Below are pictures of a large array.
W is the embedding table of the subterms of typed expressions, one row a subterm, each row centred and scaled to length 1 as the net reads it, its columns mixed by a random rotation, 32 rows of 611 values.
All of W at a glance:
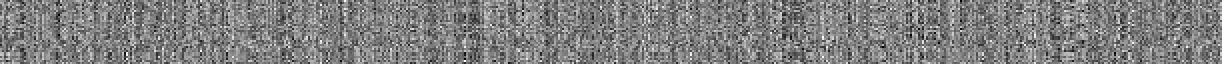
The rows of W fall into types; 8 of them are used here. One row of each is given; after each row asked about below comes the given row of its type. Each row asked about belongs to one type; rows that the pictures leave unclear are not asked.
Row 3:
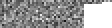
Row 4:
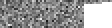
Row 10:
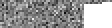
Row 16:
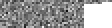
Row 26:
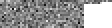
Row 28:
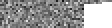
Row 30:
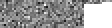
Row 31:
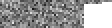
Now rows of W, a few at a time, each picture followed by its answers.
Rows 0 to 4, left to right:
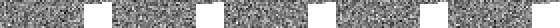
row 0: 10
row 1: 26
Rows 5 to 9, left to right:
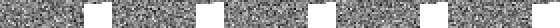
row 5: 30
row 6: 4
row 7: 10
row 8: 26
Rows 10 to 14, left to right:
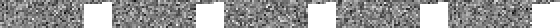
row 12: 30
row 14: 10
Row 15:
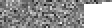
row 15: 31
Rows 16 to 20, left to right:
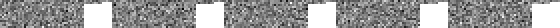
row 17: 10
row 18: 28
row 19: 28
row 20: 4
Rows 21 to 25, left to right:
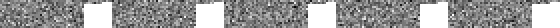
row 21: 30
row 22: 4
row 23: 3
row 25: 16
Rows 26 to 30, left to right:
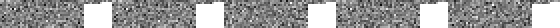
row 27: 26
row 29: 26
